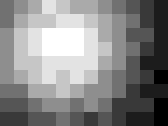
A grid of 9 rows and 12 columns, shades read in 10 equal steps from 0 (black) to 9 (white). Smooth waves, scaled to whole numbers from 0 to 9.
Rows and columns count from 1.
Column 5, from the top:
7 8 9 9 8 7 7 5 4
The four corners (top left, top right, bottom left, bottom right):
4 1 2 0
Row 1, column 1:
4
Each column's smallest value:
2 2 3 3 4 3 2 3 2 1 1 0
